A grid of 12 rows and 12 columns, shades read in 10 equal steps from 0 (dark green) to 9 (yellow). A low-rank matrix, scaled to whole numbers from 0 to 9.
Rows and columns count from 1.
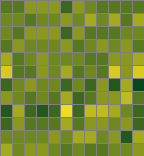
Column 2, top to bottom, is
3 4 3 5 3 3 4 4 6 5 4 4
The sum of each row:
44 53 46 49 52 60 39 50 49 46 53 50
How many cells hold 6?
15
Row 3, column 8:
3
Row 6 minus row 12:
2 -1 -2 0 0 3 -1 1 0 4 1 3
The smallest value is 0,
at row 7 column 12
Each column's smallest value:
1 3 2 1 2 2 2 2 3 1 1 0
